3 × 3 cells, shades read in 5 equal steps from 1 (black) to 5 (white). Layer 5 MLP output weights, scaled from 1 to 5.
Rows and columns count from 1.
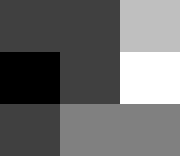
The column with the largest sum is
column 3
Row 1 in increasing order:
2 2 4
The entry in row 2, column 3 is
5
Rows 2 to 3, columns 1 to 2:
1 2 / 2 3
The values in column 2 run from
2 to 3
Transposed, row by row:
2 1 2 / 2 2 3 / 4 5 3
